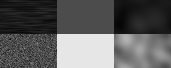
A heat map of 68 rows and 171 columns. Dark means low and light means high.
It is made of 2 by 3 panels. Panel 1,1: very low, streaked across, faint in contrast. Panel 1,2: low, flat. Panel 1,3: very low, smooth, faint in contrast. Panel 2,1: low, fine-grained. Panel 2,2: very high, flat. Panel 2,3: middling, smooth.
